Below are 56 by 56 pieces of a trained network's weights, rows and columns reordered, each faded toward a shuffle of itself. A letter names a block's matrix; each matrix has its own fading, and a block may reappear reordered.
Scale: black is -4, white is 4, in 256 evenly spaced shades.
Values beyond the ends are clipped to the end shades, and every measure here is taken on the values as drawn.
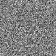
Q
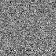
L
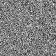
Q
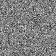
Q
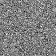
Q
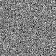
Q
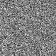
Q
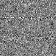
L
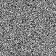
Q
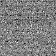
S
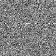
L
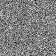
Q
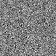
Q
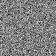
Q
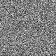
Q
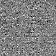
S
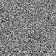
L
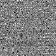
S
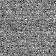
S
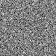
Q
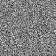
L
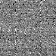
S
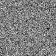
Q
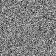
Q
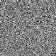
L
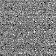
S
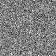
Q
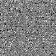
S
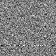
L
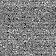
S
